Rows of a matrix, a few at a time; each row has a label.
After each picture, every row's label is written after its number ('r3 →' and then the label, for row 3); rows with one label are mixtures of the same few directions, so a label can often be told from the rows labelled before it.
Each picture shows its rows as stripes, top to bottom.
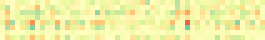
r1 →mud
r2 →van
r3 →van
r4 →van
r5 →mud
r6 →mud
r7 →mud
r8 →mud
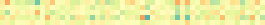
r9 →van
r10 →mud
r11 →van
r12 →mud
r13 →mud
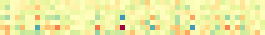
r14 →mud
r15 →van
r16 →van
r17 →van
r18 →mud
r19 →van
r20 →van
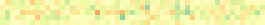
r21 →mud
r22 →mud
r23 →van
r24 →van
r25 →mud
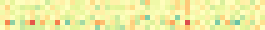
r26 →mud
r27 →van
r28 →mud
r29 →mud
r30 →mud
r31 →van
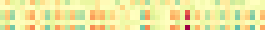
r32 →mud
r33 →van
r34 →mud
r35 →mud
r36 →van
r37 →mud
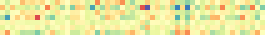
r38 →van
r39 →mud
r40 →van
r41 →van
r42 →mud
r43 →mud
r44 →van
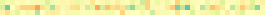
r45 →mud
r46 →van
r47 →van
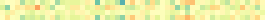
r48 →van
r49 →van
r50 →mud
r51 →van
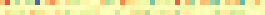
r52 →van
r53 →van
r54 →mud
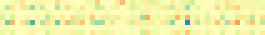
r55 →van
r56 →mud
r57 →mud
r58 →mud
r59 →mud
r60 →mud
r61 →mud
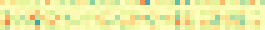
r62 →mud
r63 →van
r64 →van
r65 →mud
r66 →van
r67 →van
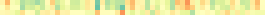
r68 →van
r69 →van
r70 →van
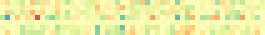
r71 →mud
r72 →van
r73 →mud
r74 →van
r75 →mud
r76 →van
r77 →van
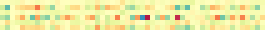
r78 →van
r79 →van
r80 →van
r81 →mud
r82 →van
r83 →van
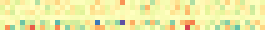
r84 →van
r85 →mud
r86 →mud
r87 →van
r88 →van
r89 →mud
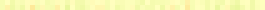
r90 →mud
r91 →mud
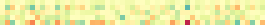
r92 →mud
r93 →mud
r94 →mud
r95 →van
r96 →mud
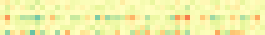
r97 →van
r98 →mud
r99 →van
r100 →van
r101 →van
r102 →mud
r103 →mud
